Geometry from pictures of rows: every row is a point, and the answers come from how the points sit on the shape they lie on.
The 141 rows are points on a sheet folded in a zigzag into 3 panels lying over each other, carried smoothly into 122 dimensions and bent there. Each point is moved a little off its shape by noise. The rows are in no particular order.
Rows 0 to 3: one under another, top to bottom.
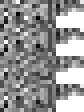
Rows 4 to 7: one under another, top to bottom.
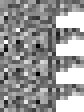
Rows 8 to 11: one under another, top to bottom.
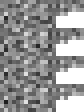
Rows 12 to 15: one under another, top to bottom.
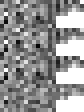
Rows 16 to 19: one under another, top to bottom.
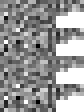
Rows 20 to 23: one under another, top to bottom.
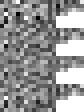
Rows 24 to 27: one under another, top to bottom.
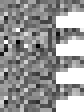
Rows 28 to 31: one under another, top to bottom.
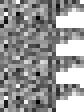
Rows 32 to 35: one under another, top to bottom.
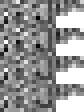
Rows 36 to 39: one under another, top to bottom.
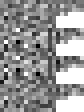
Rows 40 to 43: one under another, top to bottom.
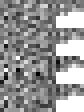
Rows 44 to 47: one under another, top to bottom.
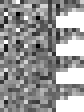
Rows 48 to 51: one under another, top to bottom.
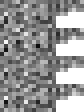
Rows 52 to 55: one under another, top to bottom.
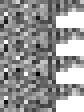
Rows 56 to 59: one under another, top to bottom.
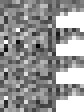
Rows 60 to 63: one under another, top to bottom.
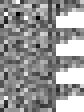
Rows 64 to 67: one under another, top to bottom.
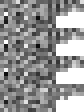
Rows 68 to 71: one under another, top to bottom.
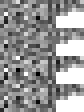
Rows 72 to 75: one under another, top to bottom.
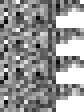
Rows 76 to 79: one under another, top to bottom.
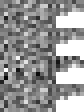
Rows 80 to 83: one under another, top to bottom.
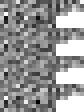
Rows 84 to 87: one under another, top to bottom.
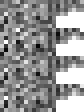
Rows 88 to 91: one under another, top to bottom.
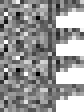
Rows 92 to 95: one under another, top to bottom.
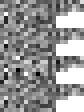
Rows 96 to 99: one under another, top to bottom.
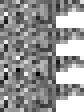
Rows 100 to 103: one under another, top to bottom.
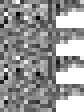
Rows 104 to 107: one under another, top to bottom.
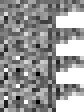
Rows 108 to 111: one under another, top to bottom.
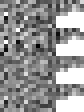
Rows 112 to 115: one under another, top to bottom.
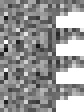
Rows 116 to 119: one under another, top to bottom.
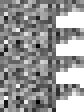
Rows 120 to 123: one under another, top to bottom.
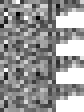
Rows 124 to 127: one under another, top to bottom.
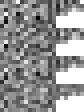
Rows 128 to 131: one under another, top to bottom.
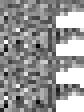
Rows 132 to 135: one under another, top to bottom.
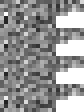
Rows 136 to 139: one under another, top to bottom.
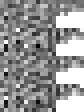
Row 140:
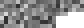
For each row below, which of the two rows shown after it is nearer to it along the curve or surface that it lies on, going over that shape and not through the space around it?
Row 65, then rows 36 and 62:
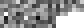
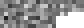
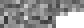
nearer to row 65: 36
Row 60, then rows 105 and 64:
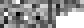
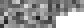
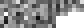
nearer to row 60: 64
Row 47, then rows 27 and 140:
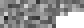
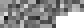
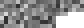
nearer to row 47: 27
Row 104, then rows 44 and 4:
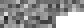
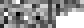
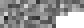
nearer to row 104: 4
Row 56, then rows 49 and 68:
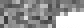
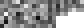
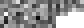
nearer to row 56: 49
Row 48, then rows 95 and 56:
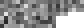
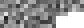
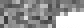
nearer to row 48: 56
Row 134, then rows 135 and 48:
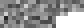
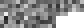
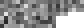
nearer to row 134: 135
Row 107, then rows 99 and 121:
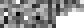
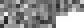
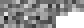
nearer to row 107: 121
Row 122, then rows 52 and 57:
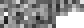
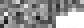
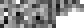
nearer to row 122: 57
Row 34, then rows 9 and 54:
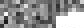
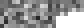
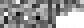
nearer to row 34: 9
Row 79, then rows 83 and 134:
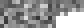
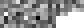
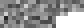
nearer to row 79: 134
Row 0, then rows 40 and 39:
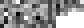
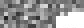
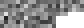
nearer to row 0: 39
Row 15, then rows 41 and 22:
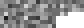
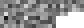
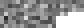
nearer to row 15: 41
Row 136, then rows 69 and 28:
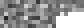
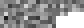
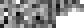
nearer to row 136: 69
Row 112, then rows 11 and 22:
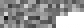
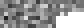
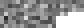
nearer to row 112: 11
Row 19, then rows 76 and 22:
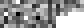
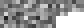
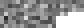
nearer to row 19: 76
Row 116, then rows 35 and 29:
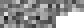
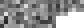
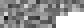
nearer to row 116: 29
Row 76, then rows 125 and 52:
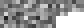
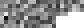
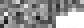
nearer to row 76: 125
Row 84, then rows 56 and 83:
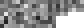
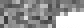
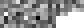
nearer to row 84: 56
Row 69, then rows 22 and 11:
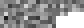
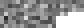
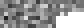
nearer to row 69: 11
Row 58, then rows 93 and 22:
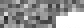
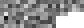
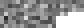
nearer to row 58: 22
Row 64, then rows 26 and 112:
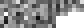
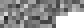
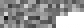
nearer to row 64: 26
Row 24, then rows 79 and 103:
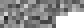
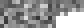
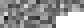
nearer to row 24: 103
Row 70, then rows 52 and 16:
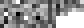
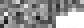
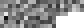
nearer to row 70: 52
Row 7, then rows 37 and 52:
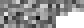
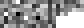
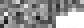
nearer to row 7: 37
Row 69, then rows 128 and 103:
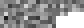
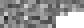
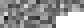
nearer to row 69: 103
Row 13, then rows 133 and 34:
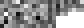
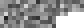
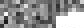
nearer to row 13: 34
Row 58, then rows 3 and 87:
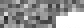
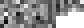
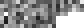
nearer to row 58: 87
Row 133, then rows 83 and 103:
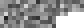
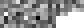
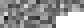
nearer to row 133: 103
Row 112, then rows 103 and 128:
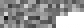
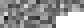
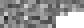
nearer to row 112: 103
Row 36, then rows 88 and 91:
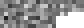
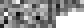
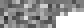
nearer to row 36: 91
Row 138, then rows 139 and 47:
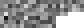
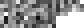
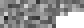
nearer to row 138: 47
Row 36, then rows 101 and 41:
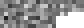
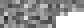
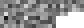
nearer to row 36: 41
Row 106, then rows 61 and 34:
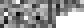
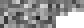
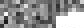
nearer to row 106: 61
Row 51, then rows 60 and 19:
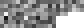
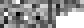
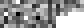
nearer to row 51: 19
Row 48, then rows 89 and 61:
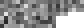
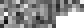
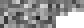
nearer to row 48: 89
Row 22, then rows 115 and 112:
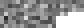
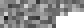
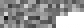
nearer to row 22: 115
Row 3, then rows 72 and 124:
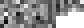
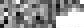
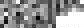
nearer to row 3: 72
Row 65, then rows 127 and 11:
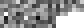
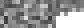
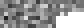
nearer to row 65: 11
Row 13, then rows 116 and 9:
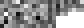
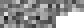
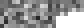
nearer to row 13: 9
